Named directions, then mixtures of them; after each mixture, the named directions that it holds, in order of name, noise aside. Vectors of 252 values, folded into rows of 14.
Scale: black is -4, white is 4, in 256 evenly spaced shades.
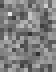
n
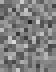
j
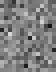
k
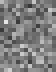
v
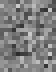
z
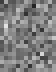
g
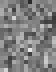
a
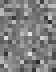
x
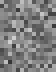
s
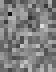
n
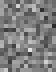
a, s, z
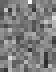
a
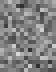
g, s, z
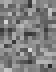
a, n, v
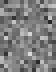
x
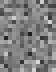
x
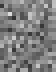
n, s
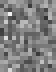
n, v, x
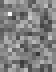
n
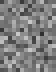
j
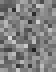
g, j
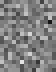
j, x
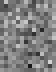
g, n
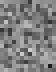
a, n, v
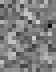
j, k, n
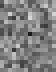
n
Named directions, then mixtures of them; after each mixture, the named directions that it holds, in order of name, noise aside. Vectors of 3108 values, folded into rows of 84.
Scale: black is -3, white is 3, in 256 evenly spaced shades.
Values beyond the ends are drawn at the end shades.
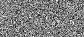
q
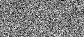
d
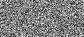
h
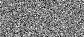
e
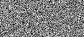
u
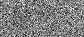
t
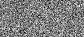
d, e, q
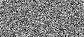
e, h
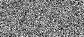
d, h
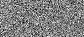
h, q, u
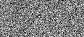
d, q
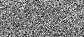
d, e, t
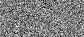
e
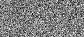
d, q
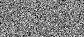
d, e, u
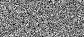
u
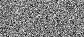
d, q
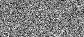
d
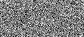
h, t
